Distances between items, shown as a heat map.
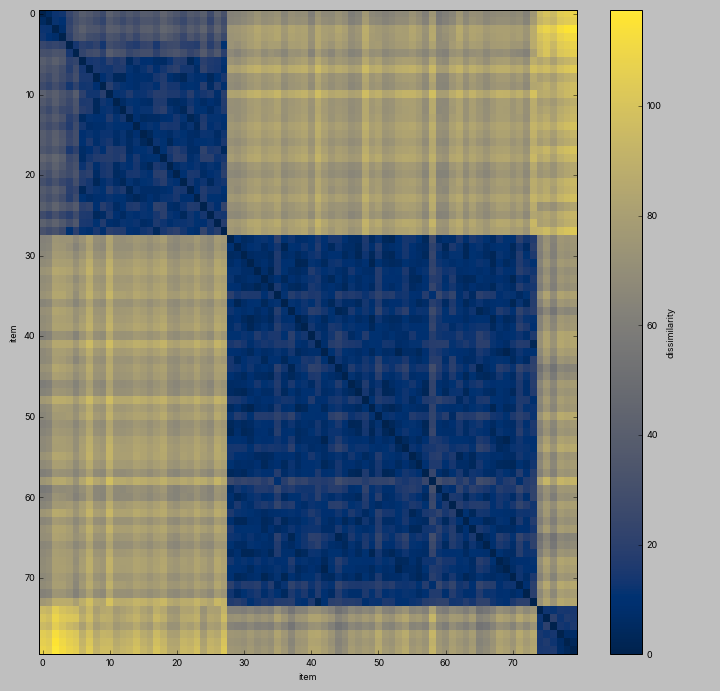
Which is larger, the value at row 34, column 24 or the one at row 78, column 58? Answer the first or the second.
the second
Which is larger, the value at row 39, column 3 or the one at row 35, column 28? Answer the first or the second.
the first
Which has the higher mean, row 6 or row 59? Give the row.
6
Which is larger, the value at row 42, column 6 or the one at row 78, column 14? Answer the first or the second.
the second
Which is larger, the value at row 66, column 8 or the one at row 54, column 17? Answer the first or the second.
the second
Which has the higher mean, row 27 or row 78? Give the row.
78
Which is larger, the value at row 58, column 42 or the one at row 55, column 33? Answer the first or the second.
the first
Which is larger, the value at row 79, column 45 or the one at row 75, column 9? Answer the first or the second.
the second
